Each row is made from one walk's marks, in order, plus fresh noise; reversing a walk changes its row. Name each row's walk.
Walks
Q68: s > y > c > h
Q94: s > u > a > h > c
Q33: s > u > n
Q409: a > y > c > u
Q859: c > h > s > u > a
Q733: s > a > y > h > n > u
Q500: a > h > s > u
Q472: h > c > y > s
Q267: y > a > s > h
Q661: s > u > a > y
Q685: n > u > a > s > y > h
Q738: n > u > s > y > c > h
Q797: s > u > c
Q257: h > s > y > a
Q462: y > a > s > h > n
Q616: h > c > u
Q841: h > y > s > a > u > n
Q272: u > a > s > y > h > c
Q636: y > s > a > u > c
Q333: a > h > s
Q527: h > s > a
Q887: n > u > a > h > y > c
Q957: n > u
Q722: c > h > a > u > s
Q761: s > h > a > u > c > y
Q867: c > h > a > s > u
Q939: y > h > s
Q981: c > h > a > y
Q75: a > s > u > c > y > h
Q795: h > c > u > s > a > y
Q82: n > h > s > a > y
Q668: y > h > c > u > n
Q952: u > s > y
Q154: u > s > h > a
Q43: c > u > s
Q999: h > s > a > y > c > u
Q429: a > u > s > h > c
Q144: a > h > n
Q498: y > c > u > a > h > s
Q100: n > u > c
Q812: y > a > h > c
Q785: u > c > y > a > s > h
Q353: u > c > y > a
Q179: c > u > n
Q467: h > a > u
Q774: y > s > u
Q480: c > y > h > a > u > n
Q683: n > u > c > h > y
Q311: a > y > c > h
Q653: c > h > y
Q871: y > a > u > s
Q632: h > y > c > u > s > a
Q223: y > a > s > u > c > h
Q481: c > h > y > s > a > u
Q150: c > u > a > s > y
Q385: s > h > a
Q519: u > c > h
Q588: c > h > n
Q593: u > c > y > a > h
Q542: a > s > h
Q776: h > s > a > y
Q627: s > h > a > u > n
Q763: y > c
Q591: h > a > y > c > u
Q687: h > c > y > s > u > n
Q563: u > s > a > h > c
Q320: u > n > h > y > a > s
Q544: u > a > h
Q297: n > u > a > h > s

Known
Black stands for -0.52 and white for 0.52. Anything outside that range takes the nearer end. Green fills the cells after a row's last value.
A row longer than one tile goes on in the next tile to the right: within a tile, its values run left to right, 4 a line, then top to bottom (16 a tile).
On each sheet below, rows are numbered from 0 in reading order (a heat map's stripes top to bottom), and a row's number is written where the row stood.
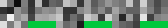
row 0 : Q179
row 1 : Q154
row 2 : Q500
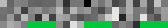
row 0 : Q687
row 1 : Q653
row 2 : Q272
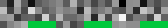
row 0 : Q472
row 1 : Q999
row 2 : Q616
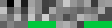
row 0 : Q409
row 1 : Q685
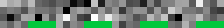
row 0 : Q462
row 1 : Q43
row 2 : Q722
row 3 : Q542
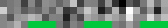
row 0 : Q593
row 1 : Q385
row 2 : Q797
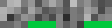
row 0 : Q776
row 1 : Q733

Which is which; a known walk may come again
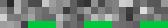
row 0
Q887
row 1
Q859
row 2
Q527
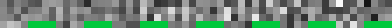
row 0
Q738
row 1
Q981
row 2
Q774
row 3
Q429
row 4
Q272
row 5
Q333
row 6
Q588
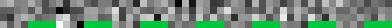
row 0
Q627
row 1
Q957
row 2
Q952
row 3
Q409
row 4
Q785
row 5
Q563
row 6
Q480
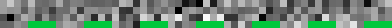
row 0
Q267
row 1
Q687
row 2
Q154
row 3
Q43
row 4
Q144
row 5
Q668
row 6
Q683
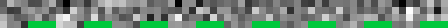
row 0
Q297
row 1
Q100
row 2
Q841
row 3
Q616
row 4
Q632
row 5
Q498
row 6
Q593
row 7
Q797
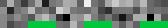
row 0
Q871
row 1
Q542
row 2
Q462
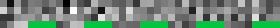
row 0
Q68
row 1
Q763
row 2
Q636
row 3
Q999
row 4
Q500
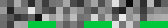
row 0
Q939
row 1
Q150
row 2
Q179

